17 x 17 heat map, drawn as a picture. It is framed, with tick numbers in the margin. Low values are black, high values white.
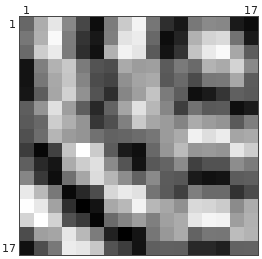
There is no overall slope. Concentric rings centre on the top right. The halves do not mirror each other. No single row or column stands out from its neighbours.
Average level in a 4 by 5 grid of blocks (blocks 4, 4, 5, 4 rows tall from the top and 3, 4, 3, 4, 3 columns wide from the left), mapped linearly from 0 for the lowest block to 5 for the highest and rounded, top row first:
40512 / 21410 / 03122 / 41133
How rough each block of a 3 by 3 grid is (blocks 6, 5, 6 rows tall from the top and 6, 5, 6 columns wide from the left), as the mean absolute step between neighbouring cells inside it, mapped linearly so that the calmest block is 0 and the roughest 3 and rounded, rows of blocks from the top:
111 | 101 | 311
